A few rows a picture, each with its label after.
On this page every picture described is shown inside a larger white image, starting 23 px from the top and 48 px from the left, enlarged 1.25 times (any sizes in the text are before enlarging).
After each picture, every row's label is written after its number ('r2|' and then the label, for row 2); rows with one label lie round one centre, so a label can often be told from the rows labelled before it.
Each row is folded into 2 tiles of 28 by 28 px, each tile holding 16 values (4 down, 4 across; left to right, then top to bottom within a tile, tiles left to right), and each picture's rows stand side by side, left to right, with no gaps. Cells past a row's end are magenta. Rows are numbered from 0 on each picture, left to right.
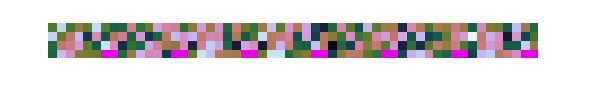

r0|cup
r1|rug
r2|cup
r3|cup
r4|rug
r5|rug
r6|cup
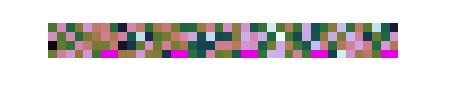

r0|rug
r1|rug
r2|rug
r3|cup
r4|cup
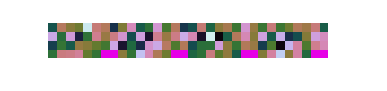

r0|rug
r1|rug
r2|rug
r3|rug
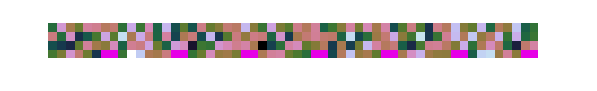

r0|rug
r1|cup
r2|rug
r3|rug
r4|rug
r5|rug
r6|cup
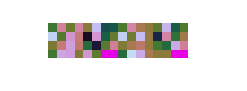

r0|cup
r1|cup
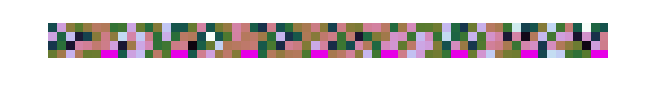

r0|rug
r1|cup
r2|rug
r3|rug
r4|rug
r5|cup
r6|cup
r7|cup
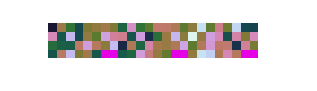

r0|rug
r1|rug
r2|cup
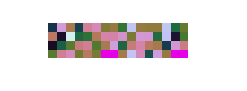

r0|rug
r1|cup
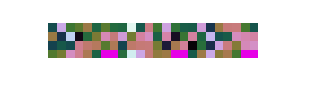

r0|rug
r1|cup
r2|rug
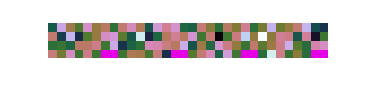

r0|rug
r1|rug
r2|rug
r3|cup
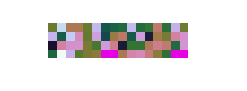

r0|cup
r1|rug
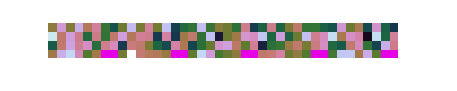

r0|cup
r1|cup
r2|rug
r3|rug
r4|cup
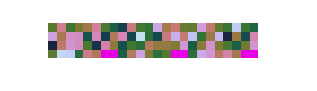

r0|cup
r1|rug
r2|cup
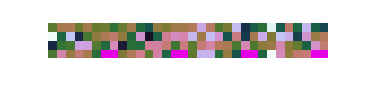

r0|rug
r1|rug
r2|cup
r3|cup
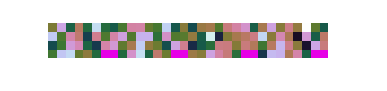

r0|cup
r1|cup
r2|rug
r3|cup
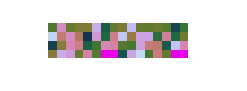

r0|cup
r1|cup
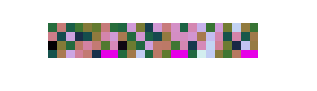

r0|rug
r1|rug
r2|cup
